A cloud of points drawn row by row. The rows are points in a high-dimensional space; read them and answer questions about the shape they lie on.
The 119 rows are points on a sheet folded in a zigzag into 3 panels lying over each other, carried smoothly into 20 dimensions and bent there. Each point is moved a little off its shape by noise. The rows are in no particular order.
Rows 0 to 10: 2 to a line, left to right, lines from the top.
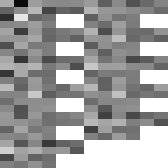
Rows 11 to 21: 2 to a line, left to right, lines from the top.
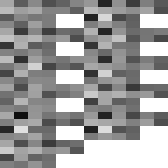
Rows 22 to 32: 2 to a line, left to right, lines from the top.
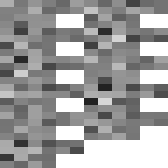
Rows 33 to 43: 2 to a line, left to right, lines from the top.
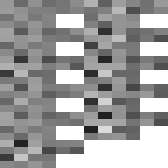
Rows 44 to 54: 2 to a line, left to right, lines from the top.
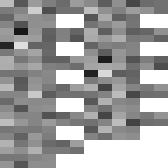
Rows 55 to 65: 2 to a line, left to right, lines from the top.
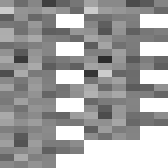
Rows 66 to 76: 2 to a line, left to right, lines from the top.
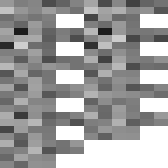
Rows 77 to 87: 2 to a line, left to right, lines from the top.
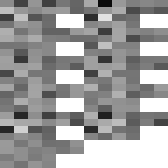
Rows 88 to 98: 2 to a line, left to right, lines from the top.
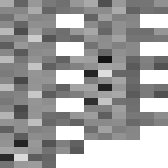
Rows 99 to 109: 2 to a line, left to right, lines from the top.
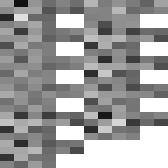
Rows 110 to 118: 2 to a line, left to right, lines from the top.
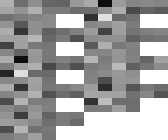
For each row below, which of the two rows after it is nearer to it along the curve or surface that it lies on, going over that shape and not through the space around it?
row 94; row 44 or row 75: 44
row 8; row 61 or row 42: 61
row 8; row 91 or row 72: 72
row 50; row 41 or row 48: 48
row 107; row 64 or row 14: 14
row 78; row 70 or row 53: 53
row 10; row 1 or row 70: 1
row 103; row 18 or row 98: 98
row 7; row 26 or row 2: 2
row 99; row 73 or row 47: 73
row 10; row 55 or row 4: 4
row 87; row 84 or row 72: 72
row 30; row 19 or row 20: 19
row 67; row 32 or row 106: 32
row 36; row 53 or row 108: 108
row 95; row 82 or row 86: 82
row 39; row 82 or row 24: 24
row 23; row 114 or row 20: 20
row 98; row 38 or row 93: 93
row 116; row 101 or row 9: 101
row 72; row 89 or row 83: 83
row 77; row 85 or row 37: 85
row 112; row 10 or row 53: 10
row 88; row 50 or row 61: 50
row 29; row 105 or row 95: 95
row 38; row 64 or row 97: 64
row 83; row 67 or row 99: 99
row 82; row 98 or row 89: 89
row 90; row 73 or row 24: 73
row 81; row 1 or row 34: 1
